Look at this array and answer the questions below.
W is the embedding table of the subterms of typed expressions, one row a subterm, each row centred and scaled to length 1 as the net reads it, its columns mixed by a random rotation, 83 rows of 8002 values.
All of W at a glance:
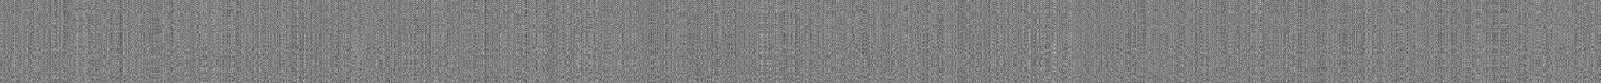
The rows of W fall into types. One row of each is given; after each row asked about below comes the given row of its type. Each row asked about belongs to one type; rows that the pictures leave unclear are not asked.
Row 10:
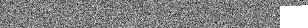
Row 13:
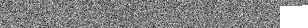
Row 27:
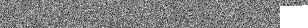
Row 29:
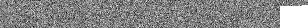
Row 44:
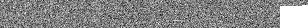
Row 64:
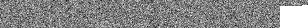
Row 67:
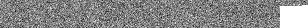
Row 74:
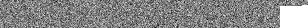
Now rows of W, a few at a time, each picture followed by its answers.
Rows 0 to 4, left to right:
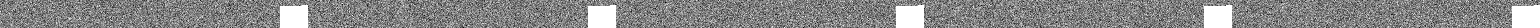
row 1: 13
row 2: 67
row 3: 27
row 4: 67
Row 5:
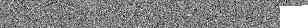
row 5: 74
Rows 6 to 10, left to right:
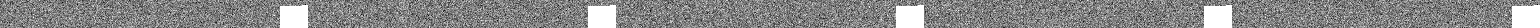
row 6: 10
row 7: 44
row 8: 74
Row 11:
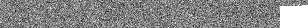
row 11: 67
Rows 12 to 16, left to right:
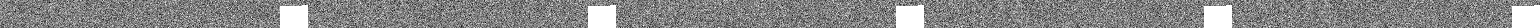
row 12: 67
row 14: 27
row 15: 13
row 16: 13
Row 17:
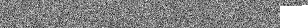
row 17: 27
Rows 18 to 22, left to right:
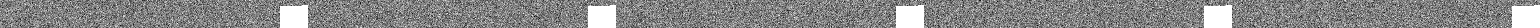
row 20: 29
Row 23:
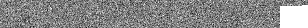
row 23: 29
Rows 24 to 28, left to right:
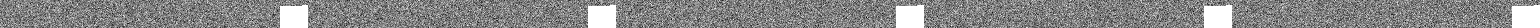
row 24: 27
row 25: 44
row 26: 67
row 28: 67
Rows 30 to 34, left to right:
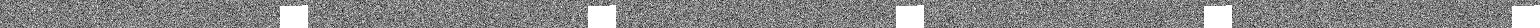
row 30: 10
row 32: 67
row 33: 29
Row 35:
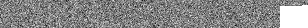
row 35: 64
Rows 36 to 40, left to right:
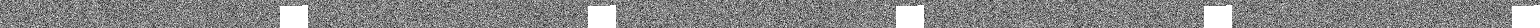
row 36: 13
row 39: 64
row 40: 67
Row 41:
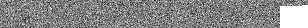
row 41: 29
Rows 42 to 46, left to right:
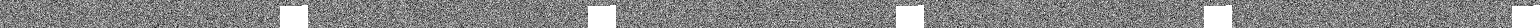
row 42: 74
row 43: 13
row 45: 74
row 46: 74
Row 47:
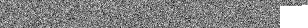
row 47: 44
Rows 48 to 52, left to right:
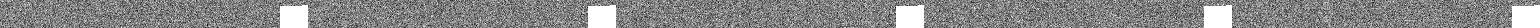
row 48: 44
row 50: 29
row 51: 67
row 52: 44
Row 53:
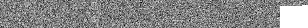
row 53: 44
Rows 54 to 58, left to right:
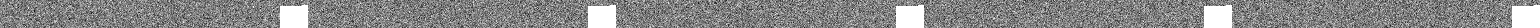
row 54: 74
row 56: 13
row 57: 10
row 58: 74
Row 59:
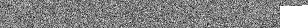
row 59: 44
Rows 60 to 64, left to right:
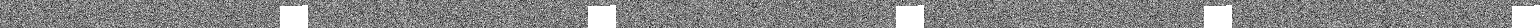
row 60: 64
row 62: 74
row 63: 64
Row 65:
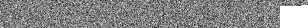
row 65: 74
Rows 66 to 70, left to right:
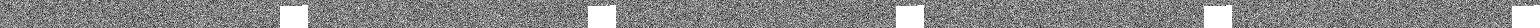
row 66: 44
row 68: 67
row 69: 27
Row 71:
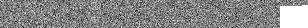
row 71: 44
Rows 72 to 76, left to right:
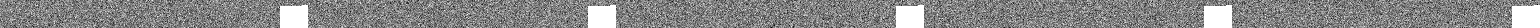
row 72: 29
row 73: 13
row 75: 64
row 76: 10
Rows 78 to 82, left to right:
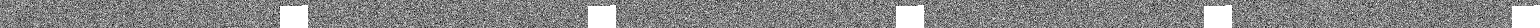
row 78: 29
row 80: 10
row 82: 74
